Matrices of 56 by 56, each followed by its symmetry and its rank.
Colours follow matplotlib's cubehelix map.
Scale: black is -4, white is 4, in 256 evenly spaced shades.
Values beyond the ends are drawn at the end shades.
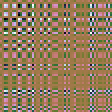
symmetric, rank one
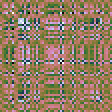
symmetric, rank three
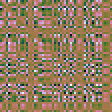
antisymmetric, rank two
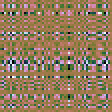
neither, rank two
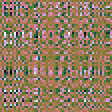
neither, rank three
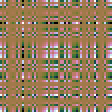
symmetric, rank one
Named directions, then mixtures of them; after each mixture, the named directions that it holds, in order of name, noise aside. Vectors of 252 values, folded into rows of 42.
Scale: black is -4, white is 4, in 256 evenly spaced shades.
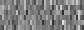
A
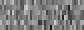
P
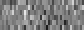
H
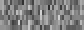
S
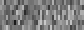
H, P, S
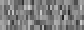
P, S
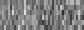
A, H, P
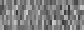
A, H, P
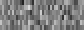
P, S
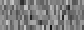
H, P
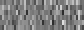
A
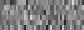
H, P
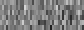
A, P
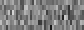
P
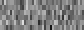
P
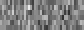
H, P, S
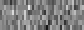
H, S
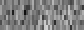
H, P
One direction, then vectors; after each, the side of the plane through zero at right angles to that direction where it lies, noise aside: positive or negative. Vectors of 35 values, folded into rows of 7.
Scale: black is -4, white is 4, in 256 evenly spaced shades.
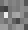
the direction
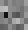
negative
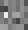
positive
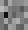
negative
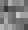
positive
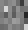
negative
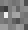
positive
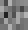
negative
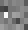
positive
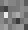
positive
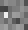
positive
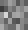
positive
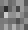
positive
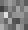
positive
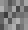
negative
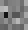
negative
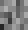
negative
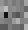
negative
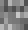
positive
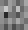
negative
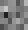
negative
